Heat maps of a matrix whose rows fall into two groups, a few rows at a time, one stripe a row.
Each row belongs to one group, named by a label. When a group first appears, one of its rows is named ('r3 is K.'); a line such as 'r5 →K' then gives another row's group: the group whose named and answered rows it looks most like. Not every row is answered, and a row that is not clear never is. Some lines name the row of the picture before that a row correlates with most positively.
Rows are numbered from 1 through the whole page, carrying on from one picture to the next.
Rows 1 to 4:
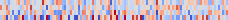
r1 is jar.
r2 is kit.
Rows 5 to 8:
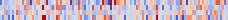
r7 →kit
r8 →jar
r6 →jar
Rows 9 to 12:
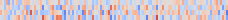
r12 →jar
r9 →kit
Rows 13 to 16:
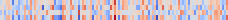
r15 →kit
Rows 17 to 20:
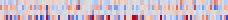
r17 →kit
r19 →kit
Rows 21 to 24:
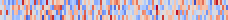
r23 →kit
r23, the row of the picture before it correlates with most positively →19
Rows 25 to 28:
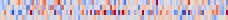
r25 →jar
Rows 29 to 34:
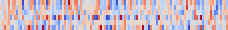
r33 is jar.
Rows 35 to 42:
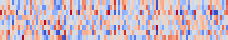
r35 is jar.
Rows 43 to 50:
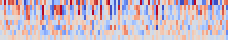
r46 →jar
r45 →jar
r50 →jar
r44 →jar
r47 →kit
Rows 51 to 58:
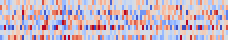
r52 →kit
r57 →jar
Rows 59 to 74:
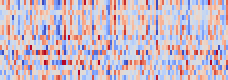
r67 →jar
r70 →kit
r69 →jar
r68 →kit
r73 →kit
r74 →jar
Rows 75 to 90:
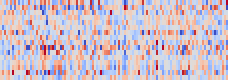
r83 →jar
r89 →jar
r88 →jar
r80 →jar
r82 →kit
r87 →jar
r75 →kit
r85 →jar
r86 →kit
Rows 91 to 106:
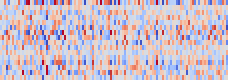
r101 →kit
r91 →jar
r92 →kit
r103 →jar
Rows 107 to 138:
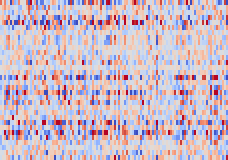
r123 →jar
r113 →jar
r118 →jar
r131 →jar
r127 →kit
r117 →jar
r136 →jar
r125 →kit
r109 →kit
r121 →jar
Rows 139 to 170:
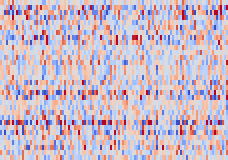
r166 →jar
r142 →jar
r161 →jar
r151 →kit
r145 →jar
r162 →jar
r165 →kit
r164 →kit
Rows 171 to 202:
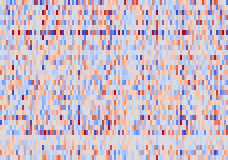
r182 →kit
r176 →jar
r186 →kit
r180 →kit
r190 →kit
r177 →jar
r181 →jar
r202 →jar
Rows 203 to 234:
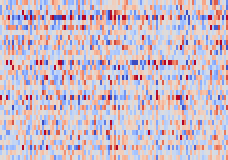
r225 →kit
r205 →kit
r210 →kit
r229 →jar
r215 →kit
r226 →jar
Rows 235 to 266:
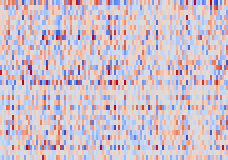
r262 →kit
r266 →jar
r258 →jar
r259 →kit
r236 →kit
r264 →jar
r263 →jar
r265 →kit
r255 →jar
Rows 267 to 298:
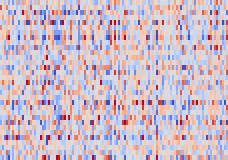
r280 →jar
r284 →jar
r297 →kit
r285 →kit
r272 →kit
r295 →kit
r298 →jar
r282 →jar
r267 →kit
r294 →kit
